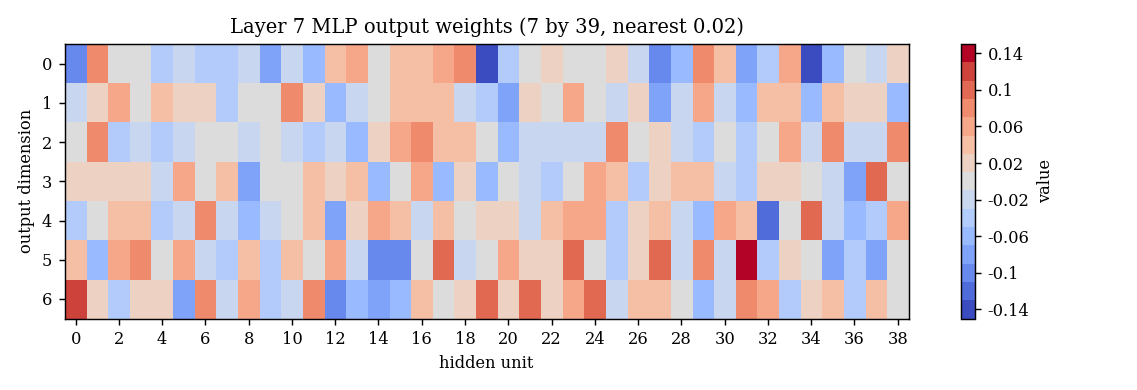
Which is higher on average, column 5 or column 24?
column 24
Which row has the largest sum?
6
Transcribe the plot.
Title: Layer 7 MLP output weights (7 by 39, nearest 0.02)
x-axis: hidden unit, ticks 0 2 4 6 8 10 12 14 16 18 20 22 24 26 28 30 32 34 36 38
y-axis: output dimension, ticks 0 1 2 3 4 5 6 (0 at the top)
Colour bar: value, ticks -0.14 -0.1 -0.06 -0.02 0.02 0.06 0.1 0.14
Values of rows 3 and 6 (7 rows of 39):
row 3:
0.02 0.02 0.02 0.02 -0.02 0.06 0 0.04 -0.08 0 0 0.04 0.02 0.04 -0.06 0 0.06 -0.06 0.02 -0.06 0 -0.02 -0.04 0 0.06 0.04 -0.04 0.02 0.04 0.04 -0.02 -0.04 0.02 0.02 0 -0.02 -0.08 0.1 0
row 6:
0.12 0.02 -0.04 0.02 0.02 -0.08 0.08 -0.02 0.06 -0.04 -0.02 0.08 -0.1 -0.06 -0.08 -0.06 0.04 0 0.02 0.1 0.02 0.1 0.02 0.06 0.1 -0.02 0.04 0.04 0 -0.06 -0.02 0.08 0.06 -0.04 0.02 0.04 -0.04 0.04 0
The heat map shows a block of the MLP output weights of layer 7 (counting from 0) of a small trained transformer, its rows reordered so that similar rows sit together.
